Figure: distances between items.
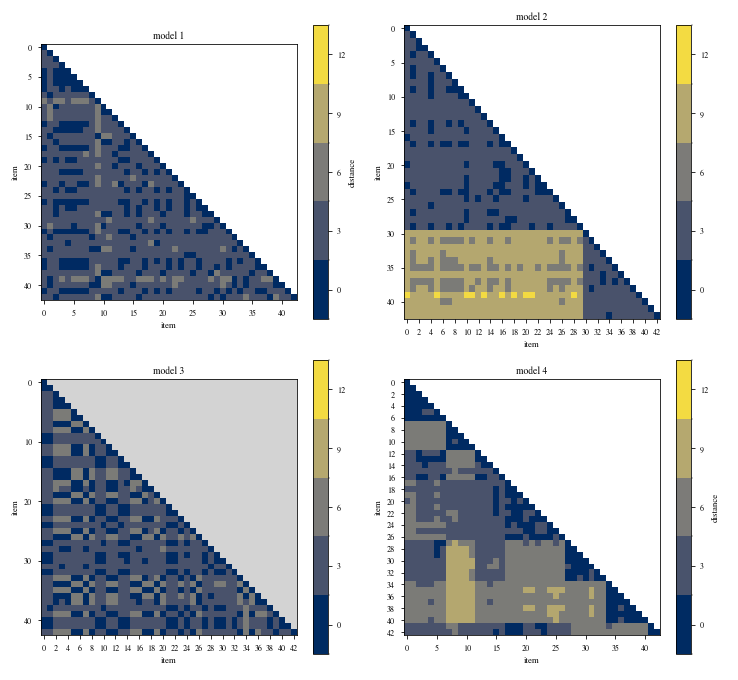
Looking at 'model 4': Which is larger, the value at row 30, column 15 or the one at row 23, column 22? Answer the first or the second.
the first
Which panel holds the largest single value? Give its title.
model 2
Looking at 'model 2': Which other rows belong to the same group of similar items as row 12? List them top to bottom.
0, 1, 2, 3, 4, 5, 6, 7, 8, 9, 10, 11, 13, 14, 15, 16, 17, 18, 19, 20, 21, 22, 23, 24, 25, 26, 27, 28, 29
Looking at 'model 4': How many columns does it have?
43
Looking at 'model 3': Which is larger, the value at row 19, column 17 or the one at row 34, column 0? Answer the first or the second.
the first
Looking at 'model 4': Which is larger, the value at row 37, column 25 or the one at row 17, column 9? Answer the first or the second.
the first
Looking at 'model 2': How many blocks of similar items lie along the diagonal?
2
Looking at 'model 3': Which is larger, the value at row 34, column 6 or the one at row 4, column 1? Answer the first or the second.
the first
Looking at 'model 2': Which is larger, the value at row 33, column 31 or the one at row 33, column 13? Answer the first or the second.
the second
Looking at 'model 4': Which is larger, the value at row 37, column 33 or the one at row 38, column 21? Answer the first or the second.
the second
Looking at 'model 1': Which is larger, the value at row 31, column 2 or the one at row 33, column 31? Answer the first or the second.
the second
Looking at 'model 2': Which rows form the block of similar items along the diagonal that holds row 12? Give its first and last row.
0 to 29
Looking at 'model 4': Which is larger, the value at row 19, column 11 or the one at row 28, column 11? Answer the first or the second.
the second
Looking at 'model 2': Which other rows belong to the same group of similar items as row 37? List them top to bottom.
30, 31, 32, 33, 34, 35, 36, 38, 39, 40, 41, 42
